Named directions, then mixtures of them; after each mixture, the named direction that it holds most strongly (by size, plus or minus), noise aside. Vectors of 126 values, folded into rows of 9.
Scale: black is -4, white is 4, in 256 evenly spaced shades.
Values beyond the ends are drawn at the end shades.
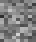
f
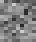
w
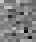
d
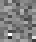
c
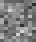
f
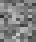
f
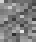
w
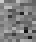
d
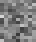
f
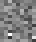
c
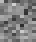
w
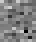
d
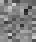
w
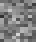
f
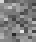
w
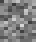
w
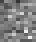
d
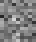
f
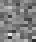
c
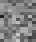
f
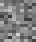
f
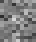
w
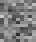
f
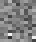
c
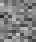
f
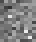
d
